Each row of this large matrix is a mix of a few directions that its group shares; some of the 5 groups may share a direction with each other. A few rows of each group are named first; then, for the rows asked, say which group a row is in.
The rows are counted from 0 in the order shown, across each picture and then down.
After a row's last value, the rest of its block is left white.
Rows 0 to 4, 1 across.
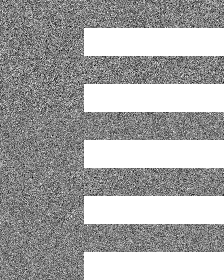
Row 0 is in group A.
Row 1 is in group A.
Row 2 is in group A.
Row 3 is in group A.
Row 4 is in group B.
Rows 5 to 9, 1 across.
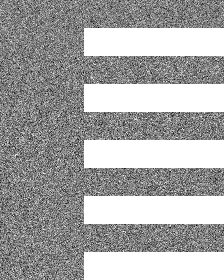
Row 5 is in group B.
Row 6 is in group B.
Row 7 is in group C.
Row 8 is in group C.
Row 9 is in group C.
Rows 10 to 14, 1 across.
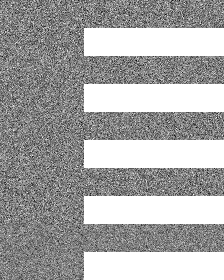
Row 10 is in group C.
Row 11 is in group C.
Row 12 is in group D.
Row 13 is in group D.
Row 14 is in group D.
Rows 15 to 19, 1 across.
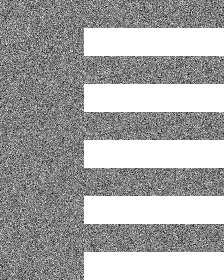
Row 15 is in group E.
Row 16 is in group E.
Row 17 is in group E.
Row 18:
E
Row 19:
B
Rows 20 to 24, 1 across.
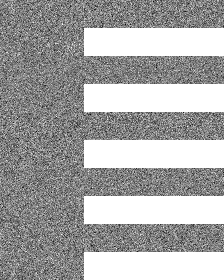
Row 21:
E
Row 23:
A
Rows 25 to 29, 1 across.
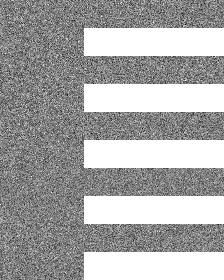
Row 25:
B
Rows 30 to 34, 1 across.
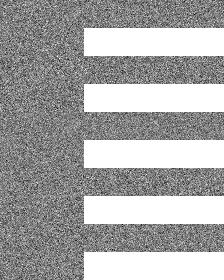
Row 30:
E
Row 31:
D
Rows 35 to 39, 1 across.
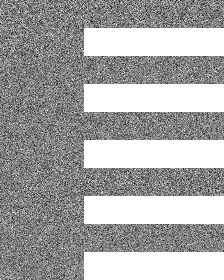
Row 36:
C
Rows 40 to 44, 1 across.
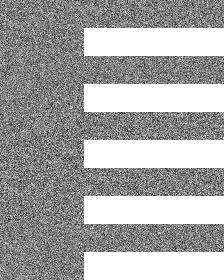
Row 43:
D
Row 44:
D
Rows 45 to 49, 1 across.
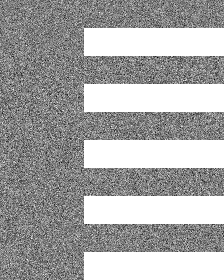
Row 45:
B
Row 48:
D
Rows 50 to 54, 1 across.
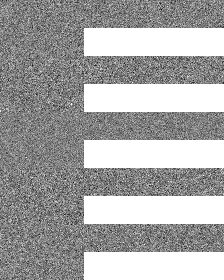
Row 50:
C
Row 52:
B
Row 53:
A
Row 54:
B
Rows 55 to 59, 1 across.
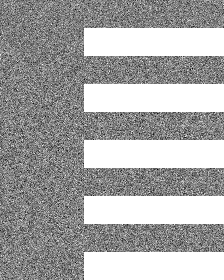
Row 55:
A
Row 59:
D
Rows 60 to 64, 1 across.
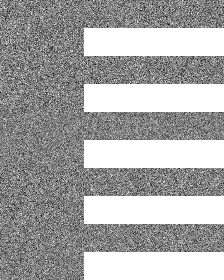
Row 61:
B
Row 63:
B
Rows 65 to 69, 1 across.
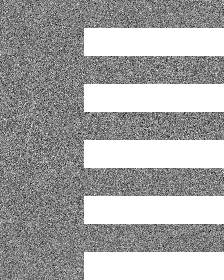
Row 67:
E
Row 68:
A
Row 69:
A
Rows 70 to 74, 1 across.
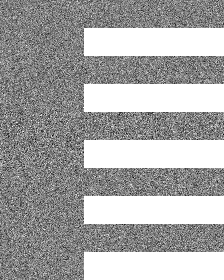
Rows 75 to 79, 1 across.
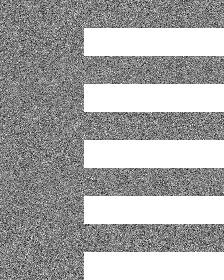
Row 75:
E
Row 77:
E
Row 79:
E
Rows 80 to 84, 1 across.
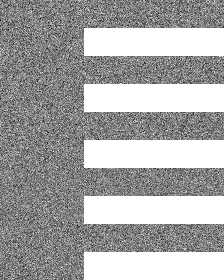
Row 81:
E
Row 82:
B
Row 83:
B
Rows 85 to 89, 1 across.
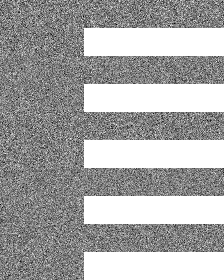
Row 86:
D
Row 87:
A
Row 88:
A
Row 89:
D
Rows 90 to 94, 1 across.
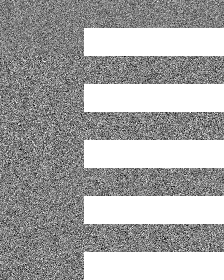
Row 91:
C
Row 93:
C
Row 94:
C
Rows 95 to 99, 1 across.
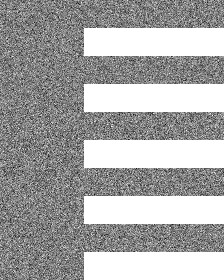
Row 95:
D
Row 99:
C
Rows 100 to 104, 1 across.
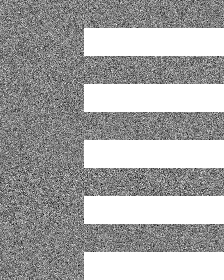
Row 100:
B
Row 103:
B
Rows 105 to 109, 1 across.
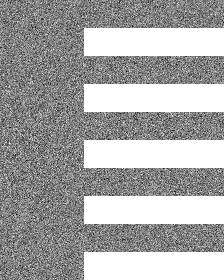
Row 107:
C
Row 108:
C
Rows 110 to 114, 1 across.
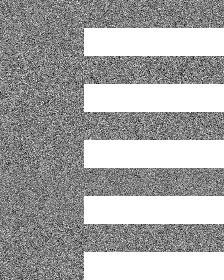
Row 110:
D
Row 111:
B
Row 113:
C
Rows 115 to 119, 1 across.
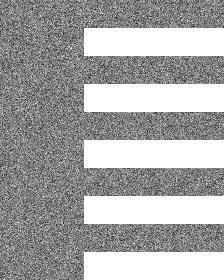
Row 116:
D
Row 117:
A
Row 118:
C
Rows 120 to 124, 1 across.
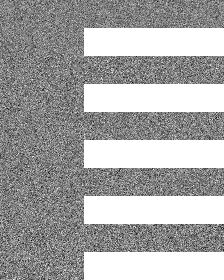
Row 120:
B
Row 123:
A
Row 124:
A
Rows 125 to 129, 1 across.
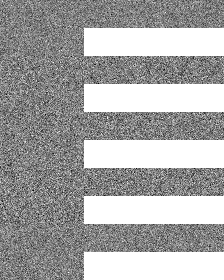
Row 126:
B
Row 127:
A
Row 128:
A
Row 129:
D
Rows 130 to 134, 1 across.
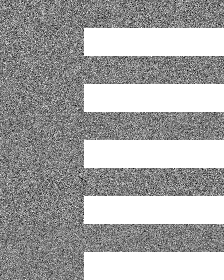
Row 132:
A
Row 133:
D
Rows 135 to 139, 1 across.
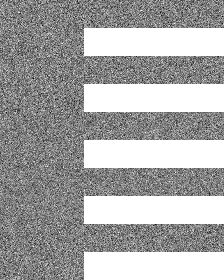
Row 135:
B
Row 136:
A
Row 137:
C
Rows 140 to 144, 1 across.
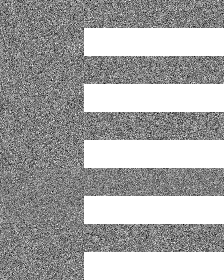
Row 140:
A
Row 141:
A
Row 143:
A
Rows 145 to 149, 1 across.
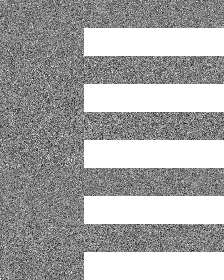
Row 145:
C
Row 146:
A
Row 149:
A
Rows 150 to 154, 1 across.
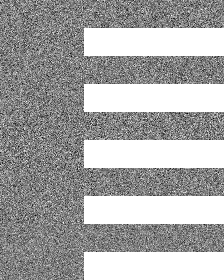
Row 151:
B
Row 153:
B
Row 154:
D
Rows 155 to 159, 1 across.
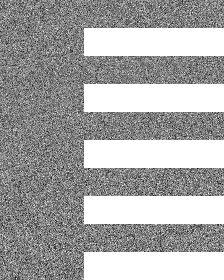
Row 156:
D
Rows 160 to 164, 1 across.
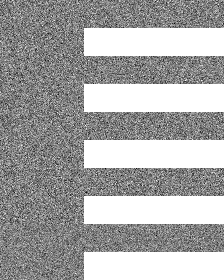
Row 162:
D
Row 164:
E
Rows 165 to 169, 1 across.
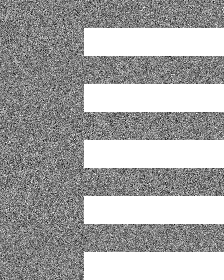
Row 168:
E
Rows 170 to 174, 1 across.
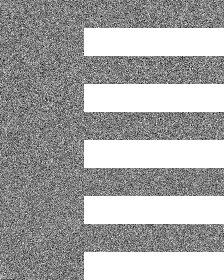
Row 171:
E
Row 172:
E
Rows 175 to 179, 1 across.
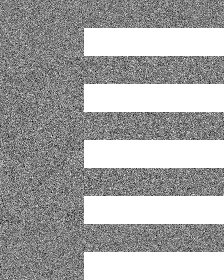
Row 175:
B
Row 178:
A
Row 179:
E
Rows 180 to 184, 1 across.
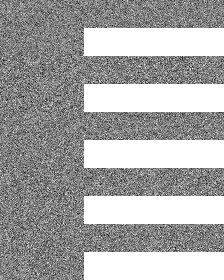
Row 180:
D
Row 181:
E
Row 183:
C
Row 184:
C
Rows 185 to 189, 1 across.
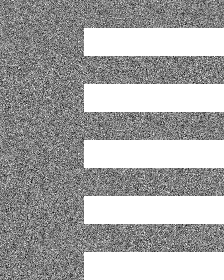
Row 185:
B
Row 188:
E
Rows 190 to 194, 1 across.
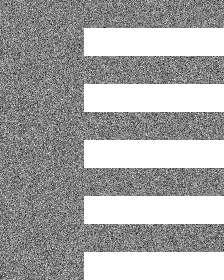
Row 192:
D
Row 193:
B
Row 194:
A
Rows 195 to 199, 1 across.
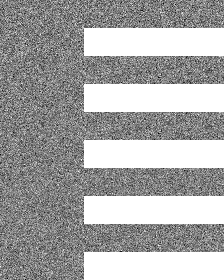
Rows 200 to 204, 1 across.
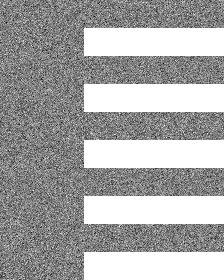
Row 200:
E
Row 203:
A
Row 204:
A
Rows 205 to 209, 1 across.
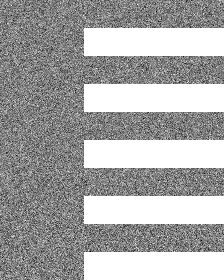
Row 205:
E
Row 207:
B
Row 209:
D
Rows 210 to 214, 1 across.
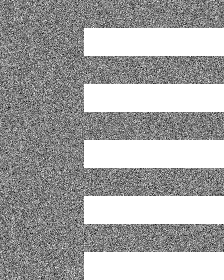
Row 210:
B
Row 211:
D
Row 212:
B
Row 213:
C
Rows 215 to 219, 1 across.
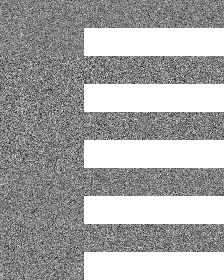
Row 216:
B
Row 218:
C
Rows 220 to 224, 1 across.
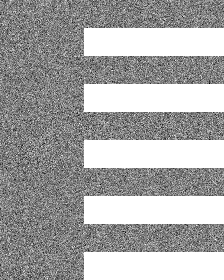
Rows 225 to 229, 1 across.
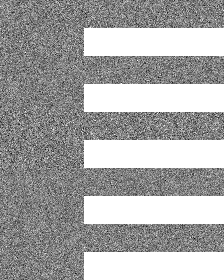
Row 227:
B
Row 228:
A
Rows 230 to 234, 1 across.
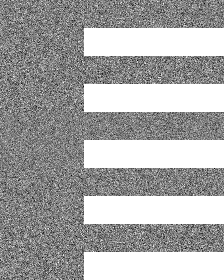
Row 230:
B
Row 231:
E
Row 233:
D
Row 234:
B
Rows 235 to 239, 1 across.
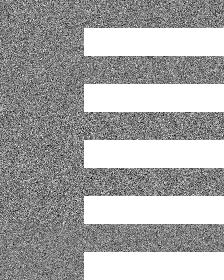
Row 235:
C
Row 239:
E
